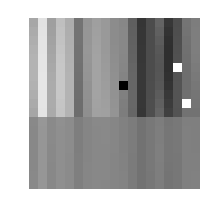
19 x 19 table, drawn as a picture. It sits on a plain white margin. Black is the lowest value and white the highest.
The bottom part is calmer, past a seam about 60% of the way down. The grain runs up and down. The ninth with the lowest average is the top right. Three lone cells stand out: two far higher and one far lower than their neighbours.
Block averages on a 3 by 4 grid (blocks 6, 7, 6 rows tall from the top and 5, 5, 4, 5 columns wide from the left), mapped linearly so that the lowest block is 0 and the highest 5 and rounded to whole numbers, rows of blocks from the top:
5300
4301
3222
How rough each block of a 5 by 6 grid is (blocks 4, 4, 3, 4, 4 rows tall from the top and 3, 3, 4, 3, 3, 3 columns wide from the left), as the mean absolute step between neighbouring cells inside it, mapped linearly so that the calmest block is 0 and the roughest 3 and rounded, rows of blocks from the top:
2 1 0 1 1 1 / 1 1 0 2 1 2 / 2 1 0 1 1 3 / 0 0 0 0 0 0 / 0 0 0 0 0 0
